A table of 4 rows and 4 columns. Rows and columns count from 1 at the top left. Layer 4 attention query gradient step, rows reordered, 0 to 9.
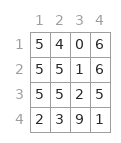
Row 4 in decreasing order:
9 3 2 1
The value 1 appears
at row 2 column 3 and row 4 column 4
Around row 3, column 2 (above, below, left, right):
5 3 5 2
